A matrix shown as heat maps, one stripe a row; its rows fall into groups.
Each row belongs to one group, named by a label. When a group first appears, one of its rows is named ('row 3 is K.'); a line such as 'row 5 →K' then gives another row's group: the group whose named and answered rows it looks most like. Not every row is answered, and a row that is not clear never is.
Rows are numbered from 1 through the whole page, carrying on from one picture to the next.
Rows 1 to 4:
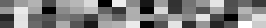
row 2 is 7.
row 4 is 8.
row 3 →8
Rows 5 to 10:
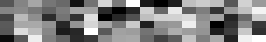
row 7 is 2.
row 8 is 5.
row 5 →8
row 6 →2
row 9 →5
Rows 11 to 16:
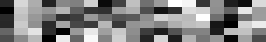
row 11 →2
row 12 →8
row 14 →8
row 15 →5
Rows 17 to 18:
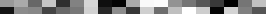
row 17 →2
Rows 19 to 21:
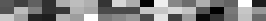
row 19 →7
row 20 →2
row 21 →7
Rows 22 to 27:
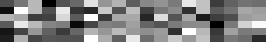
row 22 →5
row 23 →8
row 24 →7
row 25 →8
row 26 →5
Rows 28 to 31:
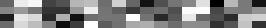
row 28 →5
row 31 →5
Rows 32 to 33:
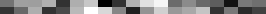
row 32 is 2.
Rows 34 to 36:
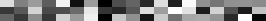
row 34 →7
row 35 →2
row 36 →7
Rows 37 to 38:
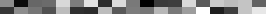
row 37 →7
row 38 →8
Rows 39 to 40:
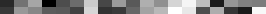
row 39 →5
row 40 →2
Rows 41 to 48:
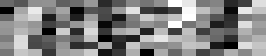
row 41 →2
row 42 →8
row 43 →2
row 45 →7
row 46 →2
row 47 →8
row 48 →7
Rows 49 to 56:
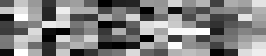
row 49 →2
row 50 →7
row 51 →8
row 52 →2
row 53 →5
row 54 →7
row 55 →2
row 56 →8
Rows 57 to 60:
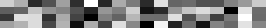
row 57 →7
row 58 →8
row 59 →8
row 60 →7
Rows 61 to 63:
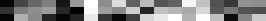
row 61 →5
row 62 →5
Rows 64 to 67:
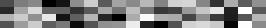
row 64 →5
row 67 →8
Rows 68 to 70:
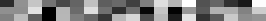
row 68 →2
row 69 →7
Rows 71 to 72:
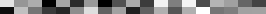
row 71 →7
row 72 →5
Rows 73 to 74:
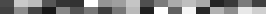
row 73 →5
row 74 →7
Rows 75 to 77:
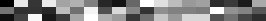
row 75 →2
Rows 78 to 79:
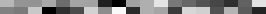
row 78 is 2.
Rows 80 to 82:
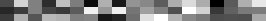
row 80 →8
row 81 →5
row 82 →2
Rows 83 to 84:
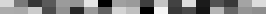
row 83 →7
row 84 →7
